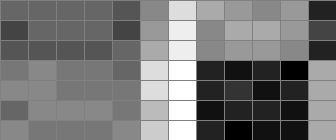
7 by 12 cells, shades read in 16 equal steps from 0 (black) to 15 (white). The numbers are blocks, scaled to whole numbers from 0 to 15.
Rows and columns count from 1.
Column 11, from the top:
9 9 8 0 2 1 1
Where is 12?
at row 7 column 6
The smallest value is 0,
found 2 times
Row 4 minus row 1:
1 2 1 1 1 5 2 -8 -8 -6 -9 8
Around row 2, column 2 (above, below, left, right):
6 5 4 6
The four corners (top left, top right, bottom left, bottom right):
6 2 8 10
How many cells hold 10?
8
